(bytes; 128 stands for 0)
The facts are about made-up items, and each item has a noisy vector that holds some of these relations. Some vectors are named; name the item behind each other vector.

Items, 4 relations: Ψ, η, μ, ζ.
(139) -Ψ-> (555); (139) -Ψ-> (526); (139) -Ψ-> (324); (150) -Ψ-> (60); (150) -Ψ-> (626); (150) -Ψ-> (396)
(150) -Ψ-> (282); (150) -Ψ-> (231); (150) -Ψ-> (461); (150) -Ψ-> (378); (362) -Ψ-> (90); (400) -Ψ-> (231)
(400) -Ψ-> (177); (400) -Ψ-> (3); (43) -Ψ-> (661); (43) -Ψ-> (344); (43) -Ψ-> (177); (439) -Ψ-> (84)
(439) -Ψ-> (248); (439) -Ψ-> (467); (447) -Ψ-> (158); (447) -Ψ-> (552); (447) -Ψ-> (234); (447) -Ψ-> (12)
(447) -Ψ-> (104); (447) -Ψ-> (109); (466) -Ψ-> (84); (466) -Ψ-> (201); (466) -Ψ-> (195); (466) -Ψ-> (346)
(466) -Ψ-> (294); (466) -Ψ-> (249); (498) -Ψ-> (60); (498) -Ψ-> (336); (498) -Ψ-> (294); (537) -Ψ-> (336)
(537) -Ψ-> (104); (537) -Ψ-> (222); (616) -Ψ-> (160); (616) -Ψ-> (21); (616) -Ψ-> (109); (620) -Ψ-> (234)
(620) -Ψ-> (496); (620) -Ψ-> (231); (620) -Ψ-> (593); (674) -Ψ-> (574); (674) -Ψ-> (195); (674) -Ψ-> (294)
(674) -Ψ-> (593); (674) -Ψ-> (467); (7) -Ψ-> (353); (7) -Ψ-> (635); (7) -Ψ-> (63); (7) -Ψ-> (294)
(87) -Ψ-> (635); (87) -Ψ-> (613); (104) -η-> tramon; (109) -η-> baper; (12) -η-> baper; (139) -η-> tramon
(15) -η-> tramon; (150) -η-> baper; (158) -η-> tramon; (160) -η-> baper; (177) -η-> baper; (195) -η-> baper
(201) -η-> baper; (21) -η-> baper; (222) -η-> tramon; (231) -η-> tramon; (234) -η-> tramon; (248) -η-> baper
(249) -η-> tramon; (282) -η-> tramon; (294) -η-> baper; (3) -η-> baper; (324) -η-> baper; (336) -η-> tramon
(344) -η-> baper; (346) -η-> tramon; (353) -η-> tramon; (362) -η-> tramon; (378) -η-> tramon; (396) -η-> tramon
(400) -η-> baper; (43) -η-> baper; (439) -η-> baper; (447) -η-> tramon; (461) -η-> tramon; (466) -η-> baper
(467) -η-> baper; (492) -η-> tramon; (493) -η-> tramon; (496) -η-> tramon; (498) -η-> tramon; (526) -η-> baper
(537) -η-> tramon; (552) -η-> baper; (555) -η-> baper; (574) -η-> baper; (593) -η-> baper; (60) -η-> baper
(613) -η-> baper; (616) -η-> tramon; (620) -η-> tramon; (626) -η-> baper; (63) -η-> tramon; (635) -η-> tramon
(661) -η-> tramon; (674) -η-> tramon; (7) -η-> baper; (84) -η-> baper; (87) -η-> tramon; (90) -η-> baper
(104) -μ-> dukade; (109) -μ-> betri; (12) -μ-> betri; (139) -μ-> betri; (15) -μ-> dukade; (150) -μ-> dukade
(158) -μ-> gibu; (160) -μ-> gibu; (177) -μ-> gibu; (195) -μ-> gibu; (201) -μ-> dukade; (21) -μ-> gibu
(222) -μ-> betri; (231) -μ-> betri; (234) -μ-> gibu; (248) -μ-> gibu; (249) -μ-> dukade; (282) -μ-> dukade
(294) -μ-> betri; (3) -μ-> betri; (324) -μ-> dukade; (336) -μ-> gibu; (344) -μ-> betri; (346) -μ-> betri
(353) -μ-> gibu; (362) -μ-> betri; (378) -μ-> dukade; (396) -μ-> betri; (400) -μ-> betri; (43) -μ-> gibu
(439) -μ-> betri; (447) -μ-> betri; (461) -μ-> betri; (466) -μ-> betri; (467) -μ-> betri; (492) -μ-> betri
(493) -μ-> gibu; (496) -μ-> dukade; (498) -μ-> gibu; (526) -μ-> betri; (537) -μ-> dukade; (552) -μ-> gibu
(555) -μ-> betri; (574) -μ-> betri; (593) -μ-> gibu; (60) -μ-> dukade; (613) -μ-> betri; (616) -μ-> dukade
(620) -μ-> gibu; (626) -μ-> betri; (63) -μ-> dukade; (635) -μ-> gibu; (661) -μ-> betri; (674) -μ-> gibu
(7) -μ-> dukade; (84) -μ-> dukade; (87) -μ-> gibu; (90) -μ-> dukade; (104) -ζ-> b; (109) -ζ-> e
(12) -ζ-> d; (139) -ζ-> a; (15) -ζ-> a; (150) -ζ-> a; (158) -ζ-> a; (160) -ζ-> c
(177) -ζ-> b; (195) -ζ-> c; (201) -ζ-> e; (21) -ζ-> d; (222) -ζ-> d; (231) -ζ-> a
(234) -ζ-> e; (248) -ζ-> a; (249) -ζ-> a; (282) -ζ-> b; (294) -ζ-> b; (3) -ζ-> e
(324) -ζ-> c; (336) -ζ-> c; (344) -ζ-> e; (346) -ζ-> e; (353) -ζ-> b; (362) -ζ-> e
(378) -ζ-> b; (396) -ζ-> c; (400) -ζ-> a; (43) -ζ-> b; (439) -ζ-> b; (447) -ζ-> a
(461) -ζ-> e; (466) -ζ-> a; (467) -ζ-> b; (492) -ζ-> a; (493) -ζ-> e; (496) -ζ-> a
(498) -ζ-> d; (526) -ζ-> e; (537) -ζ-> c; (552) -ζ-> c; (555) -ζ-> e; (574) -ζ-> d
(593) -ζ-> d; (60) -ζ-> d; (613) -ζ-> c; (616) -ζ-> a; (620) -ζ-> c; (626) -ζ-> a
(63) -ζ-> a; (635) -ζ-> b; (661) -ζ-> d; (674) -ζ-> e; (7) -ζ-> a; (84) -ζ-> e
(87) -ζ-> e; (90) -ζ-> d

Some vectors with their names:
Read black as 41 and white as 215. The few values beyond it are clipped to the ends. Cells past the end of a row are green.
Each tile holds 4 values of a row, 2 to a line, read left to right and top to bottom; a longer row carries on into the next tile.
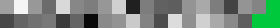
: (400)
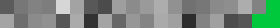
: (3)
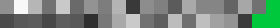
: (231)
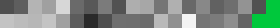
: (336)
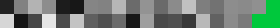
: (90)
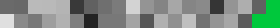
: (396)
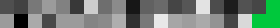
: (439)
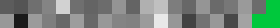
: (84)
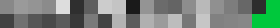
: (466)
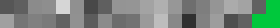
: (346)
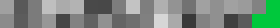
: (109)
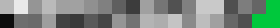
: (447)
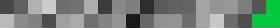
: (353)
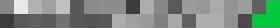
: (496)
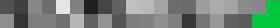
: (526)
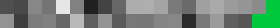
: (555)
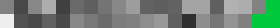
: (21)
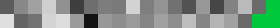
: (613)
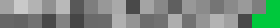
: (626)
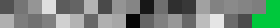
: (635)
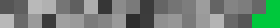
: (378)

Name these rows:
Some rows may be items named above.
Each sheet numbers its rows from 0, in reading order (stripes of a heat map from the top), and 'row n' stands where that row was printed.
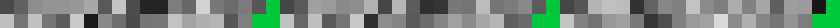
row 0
(43)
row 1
(177)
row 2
(195)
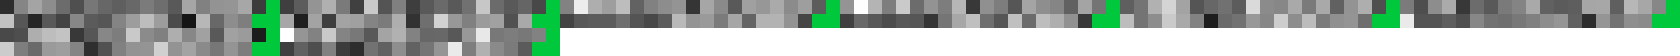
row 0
(593)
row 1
(467)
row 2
(496)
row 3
(231)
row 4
(552)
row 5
(21)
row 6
(195)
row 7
(616)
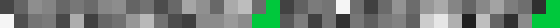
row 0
(661)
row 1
(674)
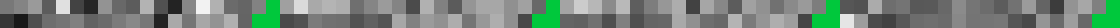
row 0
(139)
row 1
(158)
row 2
(626)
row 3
(60)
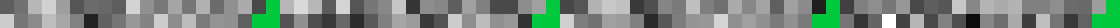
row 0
(552)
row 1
(150)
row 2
(195)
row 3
(362)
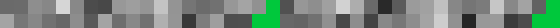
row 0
(461)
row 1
(234)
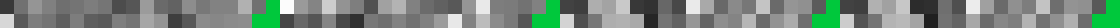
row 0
(222)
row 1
(616)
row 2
(324)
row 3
(324)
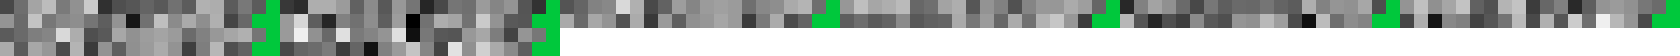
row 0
(104)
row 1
(294)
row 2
(344)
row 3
(63)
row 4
(593)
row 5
(7)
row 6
(344)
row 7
(400)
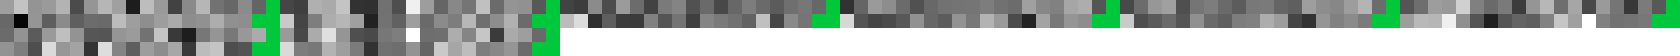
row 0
(248)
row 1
(324)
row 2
(498)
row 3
(574)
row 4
(12)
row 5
(537)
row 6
(87)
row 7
(160)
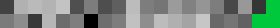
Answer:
(620)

